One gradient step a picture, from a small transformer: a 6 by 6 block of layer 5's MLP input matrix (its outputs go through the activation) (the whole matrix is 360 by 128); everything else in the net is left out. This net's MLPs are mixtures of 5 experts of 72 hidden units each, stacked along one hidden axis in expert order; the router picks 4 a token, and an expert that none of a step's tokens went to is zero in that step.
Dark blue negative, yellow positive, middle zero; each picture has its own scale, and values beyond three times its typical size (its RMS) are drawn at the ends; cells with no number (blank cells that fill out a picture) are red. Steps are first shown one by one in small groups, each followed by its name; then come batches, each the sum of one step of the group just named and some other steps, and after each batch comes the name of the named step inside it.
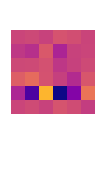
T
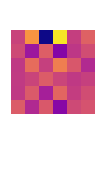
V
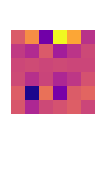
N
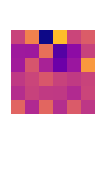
V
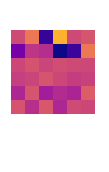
V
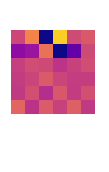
V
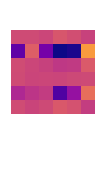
N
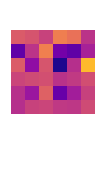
T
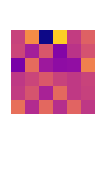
V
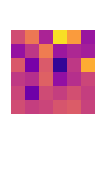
N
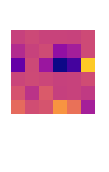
T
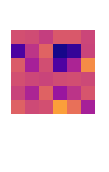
N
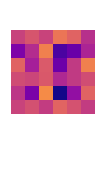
T
